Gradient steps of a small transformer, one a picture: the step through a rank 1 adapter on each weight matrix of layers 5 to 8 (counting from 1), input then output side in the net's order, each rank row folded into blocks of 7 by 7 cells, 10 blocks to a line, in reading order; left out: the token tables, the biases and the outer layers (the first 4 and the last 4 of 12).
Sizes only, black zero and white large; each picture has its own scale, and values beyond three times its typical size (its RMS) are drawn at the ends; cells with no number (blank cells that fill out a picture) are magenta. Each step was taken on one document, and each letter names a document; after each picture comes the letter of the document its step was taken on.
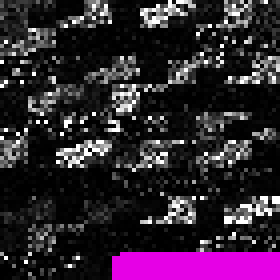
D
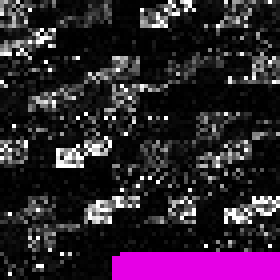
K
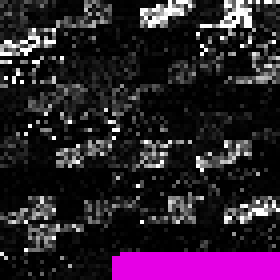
D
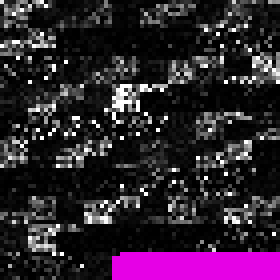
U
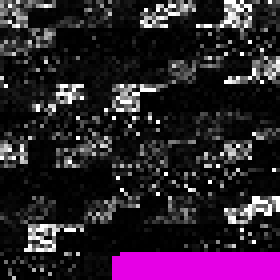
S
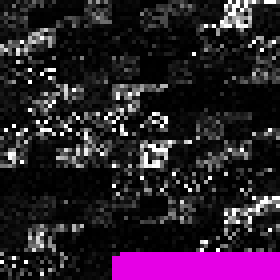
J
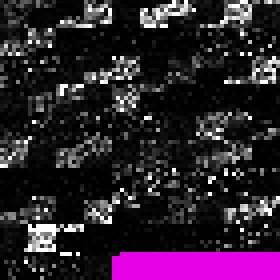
S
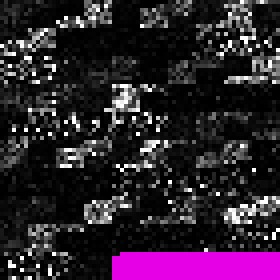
U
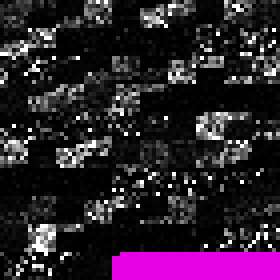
K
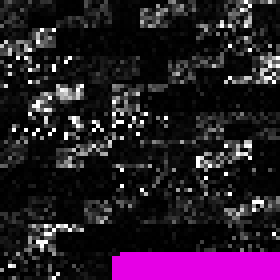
U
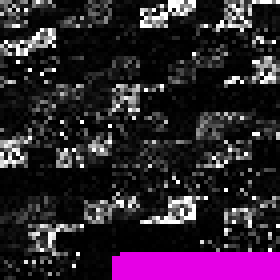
J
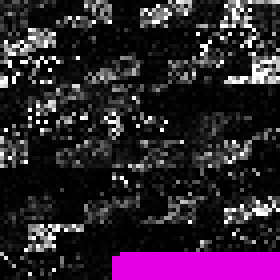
D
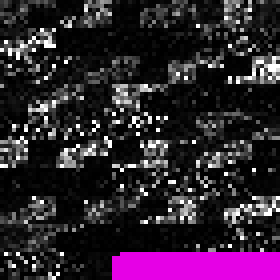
U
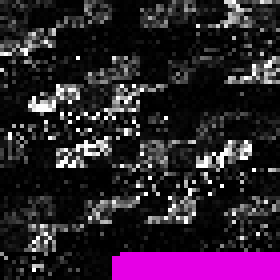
K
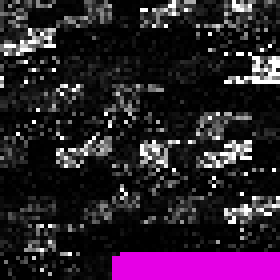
S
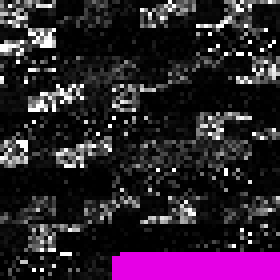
S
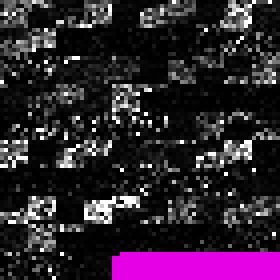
U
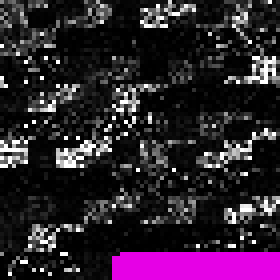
S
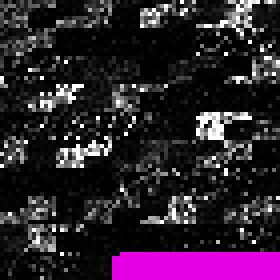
S
